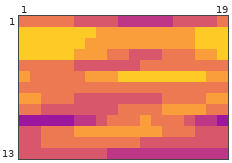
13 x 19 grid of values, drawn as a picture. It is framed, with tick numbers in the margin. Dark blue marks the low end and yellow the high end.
Ninth with the highest average: top left. Grain: streaks across. Calmest part: middle left.
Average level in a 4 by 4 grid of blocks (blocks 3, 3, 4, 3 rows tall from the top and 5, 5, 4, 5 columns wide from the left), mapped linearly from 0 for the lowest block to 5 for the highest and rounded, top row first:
5 3 2 4
4 3 3 4
1 1 2 2
1 2 1 0
